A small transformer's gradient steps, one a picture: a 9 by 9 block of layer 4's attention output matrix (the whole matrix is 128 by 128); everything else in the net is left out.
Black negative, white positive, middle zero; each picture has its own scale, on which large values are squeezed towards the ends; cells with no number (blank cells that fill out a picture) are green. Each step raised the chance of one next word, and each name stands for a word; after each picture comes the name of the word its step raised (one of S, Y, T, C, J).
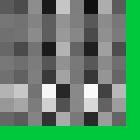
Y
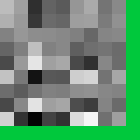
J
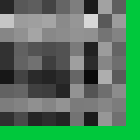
J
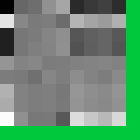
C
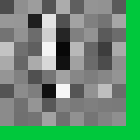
Y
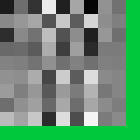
C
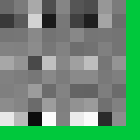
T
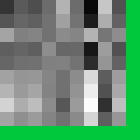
Y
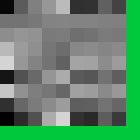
J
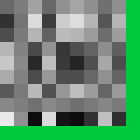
T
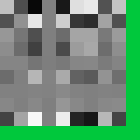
C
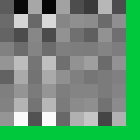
C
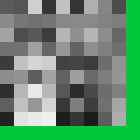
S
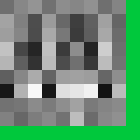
Y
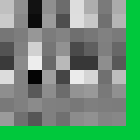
J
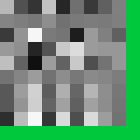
Y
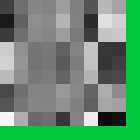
T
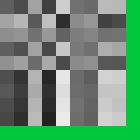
Y
